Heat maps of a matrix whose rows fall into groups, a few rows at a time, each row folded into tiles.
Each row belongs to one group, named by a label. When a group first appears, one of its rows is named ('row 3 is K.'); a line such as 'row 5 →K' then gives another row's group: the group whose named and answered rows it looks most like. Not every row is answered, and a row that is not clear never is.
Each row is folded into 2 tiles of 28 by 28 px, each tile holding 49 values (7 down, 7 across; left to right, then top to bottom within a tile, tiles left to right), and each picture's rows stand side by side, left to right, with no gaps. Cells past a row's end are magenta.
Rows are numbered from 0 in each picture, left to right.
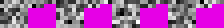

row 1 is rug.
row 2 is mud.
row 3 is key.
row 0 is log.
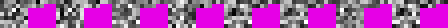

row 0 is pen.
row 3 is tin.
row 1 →key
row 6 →log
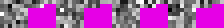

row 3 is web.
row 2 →key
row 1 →web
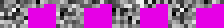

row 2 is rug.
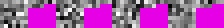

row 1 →pen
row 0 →log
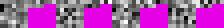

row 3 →rug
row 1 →log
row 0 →web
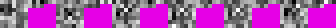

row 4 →key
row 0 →web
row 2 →key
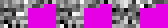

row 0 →log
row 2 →tin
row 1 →log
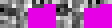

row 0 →web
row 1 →web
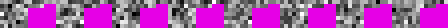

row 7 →log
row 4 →pen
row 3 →key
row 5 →log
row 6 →web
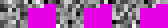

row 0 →tin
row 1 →tin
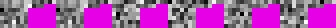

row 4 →mud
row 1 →log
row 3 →key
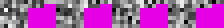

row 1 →web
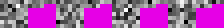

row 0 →pen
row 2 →pen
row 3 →tin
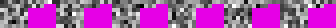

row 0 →rug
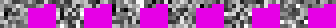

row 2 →log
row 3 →log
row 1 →key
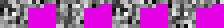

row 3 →log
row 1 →log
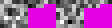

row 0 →mud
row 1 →rug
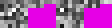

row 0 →pen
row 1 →web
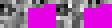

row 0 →web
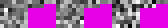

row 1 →pen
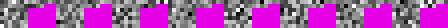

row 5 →rug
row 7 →key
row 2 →log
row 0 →tin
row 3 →tin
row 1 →key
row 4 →pen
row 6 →pen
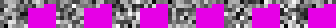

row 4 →pen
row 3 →rug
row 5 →tin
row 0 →tin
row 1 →pen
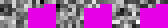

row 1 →rug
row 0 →web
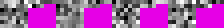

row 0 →tin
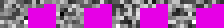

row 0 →pen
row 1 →mud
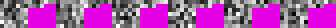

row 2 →key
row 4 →rug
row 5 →rug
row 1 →log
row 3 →pen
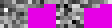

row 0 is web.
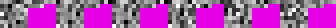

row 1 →tin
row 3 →tin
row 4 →rug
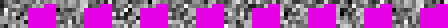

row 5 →mud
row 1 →log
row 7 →log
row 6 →key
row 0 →rug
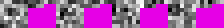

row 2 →log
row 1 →mud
